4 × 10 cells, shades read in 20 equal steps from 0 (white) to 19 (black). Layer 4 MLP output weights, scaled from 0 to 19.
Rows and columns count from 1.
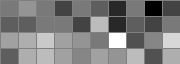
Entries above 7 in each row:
10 9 4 4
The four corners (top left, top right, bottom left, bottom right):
10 14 12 6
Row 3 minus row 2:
-5 -6 -6 -3 -6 5 -16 1 -5 -7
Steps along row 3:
down down up up up down up down down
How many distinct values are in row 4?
7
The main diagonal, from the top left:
10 12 4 7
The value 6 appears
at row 3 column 2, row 4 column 2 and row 4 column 10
